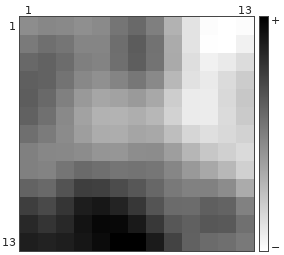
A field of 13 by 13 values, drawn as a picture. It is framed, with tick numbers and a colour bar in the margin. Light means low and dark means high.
Stripes: none. Lone odd cells: none. Slope: up to the bottom left. Ninth with the lowest average: top right. Mirror symmetry: none.
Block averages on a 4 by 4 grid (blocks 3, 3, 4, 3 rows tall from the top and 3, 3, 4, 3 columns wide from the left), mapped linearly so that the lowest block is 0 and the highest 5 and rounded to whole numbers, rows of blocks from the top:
3320 | 3211 | 3321 | 4543
